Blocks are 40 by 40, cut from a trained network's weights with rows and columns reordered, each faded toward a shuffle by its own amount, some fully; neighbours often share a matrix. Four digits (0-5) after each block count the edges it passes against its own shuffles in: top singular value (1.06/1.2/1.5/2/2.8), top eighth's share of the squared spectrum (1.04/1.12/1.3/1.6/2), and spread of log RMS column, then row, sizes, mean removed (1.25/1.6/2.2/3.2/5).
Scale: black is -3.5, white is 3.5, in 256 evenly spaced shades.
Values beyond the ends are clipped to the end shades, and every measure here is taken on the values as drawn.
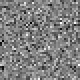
0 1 0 0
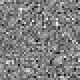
1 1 0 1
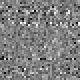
2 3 0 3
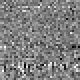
2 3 0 2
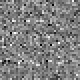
1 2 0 2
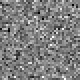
1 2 0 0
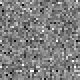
1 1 0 1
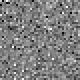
1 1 0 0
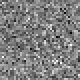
0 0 0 0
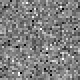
0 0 0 0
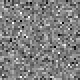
0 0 0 0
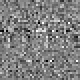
2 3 0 2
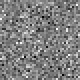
0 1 0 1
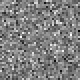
1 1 0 0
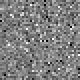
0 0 0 0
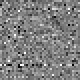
3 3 1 1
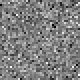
0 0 0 0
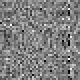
3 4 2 0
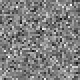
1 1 0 0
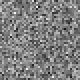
1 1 0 0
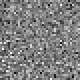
2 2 0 1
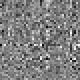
4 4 2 2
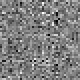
3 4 2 2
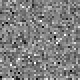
1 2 0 0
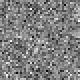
2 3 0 0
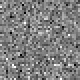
1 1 0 0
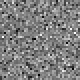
1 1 0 0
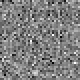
2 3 1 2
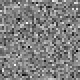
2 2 0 0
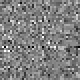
2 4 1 2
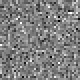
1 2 0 0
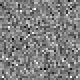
0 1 0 0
